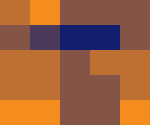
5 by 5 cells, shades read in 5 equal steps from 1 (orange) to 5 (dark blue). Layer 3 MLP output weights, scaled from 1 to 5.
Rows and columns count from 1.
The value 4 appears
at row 2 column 2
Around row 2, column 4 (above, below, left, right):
3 2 5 3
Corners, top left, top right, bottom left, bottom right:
2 3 1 1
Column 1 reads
2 3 2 2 1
